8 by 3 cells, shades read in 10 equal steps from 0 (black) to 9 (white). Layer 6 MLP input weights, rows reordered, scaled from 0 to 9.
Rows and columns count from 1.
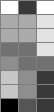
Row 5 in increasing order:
4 4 5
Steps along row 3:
same up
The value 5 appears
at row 5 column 1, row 6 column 2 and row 7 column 2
